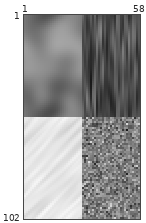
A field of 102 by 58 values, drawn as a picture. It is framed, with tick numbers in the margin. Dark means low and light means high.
It is made of 2 by 2 panels. Panel 1,1: middling, smooth. Panel 1,2: low, streaked downward. Panel 2,1: very high, slanting up to the right, faint in contrast. Panel 2,2: middling, fine-grained, strong in contrast.
